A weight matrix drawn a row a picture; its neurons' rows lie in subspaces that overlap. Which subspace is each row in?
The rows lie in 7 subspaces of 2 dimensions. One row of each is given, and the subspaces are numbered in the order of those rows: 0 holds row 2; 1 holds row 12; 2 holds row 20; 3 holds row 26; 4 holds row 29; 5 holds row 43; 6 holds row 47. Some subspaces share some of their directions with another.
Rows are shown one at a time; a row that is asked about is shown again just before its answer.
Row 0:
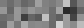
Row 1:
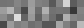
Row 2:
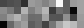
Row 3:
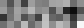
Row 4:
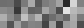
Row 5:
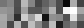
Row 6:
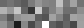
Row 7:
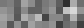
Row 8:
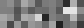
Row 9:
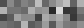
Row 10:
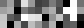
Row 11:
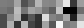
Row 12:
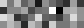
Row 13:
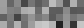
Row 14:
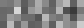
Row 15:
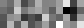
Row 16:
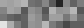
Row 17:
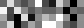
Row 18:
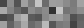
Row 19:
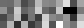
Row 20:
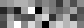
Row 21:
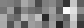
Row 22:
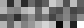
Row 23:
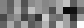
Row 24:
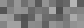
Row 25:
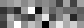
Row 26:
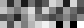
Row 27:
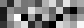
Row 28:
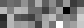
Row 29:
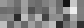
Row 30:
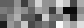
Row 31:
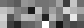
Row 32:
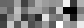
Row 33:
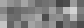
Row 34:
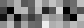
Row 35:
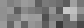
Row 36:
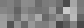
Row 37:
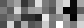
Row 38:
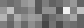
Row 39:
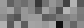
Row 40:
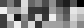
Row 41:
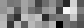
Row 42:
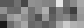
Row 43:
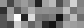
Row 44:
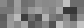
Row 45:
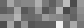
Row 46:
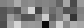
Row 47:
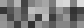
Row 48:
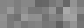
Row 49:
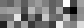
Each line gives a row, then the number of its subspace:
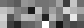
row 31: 2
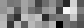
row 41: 3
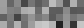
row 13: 3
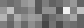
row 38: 4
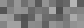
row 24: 1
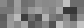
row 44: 5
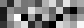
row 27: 5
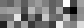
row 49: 4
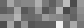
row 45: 3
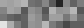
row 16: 0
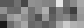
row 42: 0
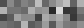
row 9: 1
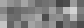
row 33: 0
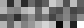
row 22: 3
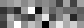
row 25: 2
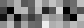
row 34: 4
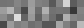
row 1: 4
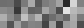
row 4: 0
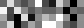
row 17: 5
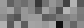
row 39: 3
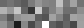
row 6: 2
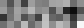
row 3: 3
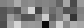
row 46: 2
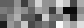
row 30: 0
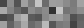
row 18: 1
